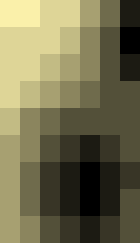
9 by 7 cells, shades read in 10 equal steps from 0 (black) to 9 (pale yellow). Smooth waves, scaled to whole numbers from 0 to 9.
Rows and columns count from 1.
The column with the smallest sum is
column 7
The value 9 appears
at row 1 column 1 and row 1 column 2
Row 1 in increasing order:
1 4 6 8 8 9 9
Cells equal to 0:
3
